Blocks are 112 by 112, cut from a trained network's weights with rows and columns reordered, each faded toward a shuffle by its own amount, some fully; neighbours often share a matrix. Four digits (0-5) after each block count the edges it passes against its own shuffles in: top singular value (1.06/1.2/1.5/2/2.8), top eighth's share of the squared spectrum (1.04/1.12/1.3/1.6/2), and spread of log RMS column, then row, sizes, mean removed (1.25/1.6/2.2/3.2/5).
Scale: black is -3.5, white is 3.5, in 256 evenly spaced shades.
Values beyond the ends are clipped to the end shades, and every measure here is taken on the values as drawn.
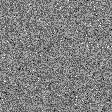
0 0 0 0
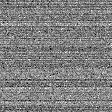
5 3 1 2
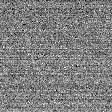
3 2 0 1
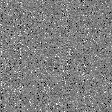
3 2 2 0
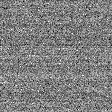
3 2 0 0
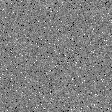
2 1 0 0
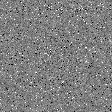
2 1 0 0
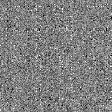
3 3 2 2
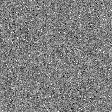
2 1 1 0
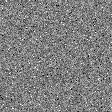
0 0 0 0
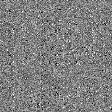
3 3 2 2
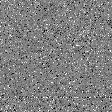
3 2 0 1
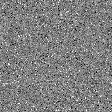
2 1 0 0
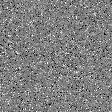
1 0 0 0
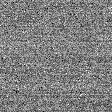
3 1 0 0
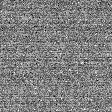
3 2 0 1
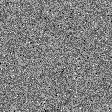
0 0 0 0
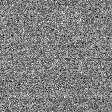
1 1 0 0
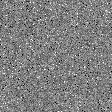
0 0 0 0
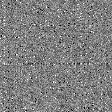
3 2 1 2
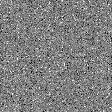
2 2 0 1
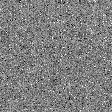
1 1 0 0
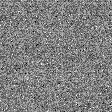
1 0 0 0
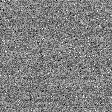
1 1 0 0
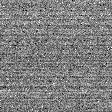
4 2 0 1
